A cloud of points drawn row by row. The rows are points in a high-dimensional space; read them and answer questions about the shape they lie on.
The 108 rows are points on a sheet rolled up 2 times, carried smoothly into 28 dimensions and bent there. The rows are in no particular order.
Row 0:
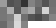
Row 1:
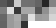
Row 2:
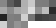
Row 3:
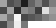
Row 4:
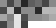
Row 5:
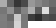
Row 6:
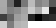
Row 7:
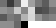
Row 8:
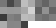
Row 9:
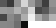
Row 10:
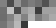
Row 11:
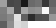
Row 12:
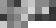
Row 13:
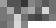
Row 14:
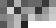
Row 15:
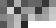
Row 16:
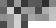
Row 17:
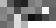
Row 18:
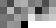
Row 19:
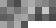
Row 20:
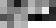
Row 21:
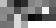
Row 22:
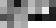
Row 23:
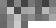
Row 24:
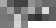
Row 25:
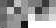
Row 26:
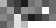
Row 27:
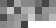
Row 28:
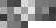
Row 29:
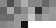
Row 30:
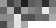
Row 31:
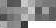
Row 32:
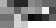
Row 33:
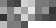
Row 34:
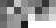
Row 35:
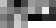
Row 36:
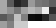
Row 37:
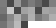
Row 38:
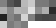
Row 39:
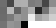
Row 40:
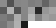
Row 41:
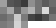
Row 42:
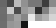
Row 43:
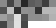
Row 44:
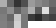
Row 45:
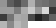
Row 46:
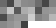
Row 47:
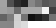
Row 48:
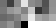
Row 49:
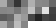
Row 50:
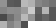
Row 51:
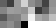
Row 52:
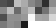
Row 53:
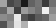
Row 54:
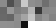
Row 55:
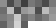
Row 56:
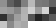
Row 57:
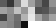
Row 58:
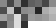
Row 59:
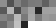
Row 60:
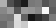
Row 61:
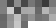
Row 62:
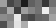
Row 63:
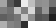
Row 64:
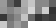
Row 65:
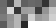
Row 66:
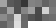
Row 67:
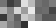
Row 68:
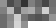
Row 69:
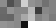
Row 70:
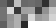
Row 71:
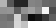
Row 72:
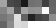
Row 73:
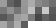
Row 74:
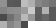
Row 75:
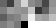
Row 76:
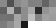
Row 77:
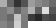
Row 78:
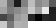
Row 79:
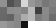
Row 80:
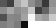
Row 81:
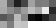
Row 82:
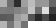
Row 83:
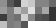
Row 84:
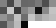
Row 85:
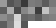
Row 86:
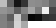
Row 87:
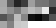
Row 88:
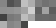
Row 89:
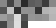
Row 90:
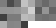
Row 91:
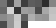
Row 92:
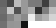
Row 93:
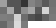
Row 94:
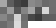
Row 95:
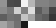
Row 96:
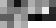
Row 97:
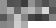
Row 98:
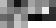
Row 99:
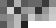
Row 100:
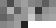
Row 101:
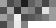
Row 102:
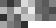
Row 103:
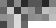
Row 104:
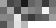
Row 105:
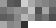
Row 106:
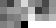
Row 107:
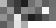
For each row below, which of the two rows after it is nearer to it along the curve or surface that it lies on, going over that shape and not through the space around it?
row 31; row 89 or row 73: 73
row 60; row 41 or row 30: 30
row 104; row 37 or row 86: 86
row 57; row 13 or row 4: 4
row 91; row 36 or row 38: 36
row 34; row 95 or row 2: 95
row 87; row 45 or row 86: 86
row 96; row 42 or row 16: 16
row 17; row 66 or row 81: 81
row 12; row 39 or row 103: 39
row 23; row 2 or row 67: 2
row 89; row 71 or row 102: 71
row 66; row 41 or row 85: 85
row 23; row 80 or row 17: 80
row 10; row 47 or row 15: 15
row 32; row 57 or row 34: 34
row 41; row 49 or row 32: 49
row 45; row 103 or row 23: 23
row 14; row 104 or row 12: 104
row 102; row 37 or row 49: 49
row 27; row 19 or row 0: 0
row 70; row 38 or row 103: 103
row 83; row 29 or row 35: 29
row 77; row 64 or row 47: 64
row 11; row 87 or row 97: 87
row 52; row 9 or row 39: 39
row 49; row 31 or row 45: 45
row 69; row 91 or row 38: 38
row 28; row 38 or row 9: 38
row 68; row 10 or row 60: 10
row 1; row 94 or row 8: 94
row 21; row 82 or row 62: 62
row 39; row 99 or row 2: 99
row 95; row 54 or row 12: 12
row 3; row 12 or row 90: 12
